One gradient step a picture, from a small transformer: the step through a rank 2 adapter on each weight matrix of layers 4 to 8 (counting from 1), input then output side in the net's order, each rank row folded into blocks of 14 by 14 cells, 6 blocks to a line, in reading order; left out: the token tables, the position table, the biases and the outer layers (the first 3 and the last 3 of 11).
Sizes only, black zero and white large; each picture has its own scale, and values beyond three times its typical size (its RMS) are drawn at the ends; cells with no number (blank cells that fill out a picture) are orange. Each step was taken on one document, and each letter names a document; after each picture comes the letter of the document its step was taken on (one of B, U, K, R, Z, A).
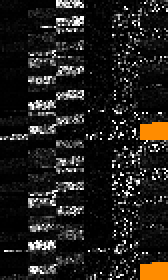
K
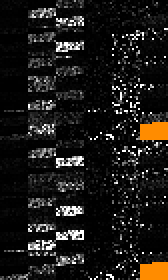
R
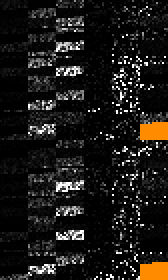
R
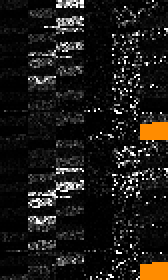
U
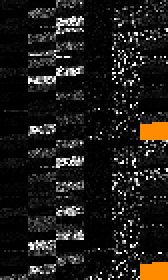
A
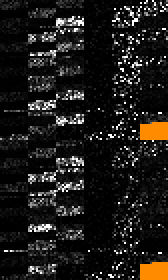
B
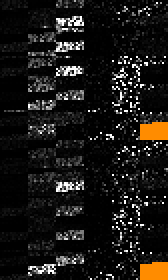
R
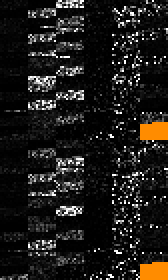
U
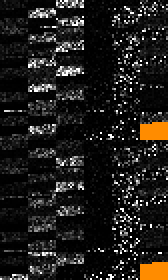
B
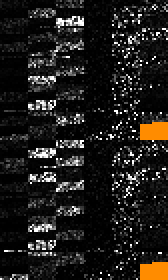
B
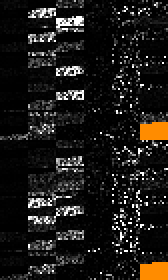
R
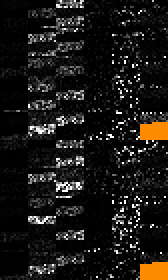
U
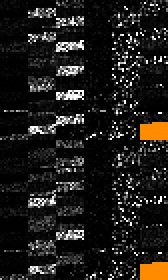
K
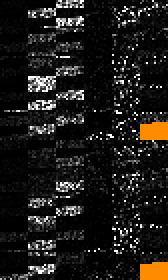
U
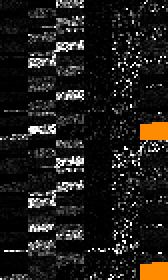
K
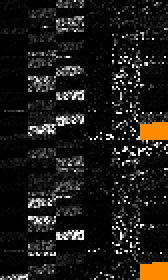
R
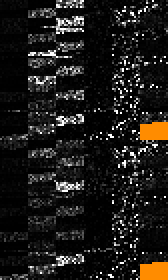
U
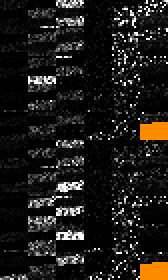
A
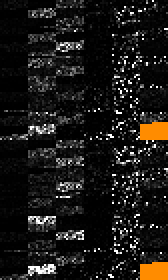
U
